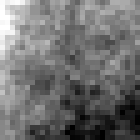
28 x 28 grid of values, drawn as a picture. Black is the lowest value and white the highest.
The field is mottled with small blotches. The field climbs toward the top left. No regular stripes run through it. The ninth with the lowest average is the bottom right.
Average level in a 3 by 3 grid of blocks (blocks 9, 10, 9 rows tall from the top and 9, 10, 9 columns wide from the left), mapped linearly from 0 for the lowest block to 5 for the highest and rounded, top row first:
5 3 3 / 3 2 2 / 3 1 0
